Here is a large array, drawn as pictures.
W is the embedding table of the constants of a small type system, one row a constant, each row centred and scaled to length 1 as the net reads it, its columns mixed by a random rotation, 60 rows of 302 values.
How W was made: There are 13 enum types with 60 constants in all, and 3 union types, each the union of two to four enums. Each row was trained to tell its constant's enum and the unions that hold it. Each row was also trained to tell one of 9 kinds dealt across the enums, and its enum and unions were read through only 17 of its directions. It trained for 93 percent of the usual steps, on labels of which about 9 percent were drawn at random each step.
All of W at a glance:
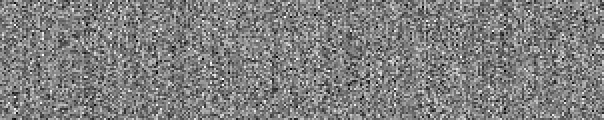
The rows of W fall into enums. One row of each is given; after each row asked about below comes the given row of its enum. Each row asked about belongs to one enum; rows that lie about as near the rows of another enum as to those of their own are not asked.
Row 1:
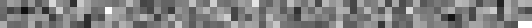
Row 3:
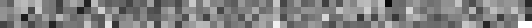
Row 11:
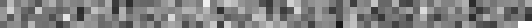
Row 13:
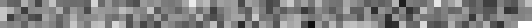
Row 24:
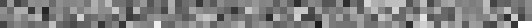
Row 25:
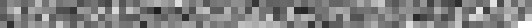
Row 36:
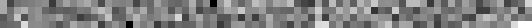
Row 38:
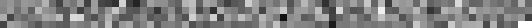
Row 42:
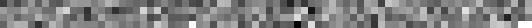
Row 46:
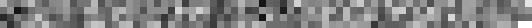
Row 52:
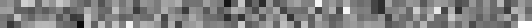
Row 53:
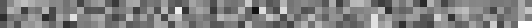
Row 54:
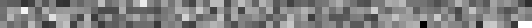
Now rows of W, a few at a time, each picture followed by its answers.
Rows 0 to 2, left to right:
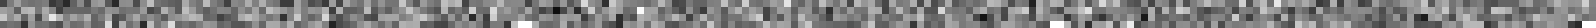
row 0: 54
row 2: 25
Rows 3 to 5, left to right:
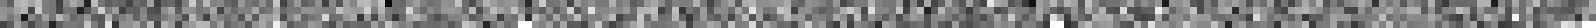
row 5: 36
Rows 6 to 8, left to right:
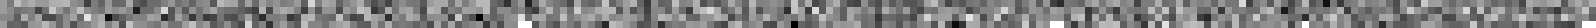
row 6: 52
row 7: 54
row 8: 25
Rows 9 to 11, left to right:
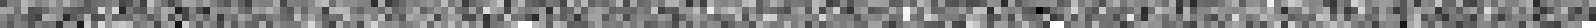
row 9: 52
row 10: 53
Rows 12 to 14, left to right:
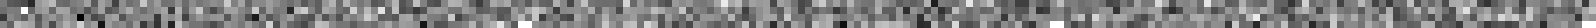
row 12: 36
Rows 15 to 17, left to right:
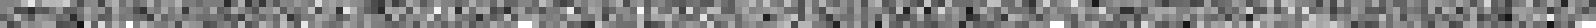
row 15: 52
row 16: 11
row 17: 11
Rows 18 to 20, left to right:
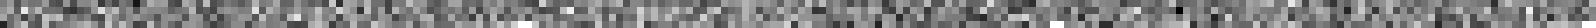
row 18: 36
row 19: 11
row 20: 42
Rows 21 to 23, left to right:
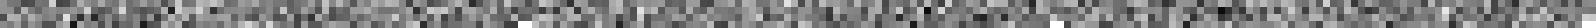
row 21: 1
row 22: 1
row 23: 38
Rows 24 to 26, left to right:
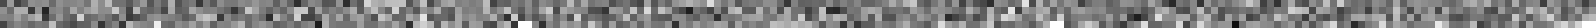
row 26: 36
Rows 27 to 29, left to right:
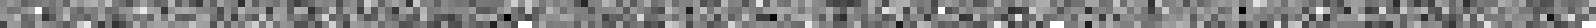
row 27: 11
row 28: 3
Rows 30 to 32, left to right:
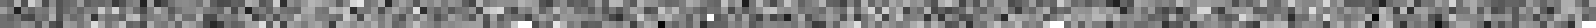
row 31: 36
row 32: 54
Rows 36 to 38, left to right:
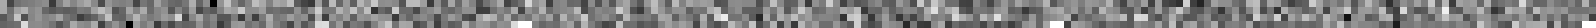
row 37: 54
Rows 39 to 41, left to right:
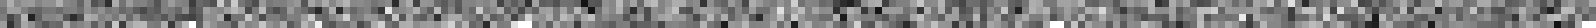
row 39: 52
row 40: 54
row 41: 11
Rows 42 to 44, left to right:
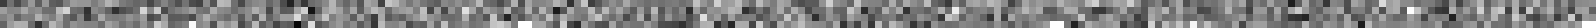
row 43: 1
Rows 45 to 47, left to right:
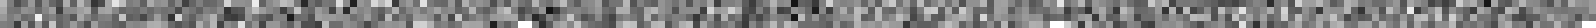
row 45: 24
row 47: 53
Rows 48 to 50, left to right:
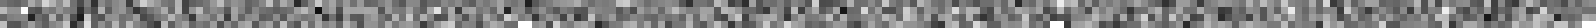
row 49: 53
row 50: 38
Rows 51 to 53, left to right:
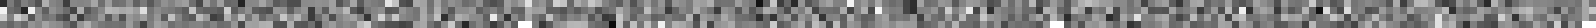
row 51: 13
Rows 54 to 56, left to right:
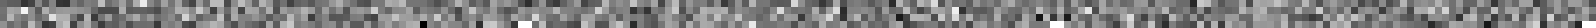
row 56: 3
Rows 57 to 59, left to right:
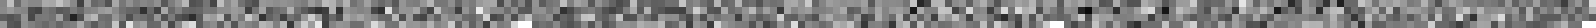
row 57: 52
